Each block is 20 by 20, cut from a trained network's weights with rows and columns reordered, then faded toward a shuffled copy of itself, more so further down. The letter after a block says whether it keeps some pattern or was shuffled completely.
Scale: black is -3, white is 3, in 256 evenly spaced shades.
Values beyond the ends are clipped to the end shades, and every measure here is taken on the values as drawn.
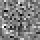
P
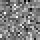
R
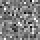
R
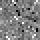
R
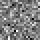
R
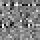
P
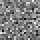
R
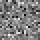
R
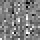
P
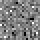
R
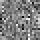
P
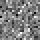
R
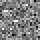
R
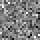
R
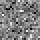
R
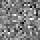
R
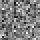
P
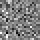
P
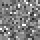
R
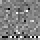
P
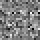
P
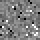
R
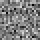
R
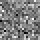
R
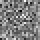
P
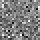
R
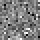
R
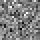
R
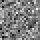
R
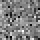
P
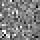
R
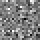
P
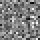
P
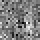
P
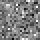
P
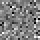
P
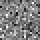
R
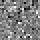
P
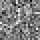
R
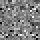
P
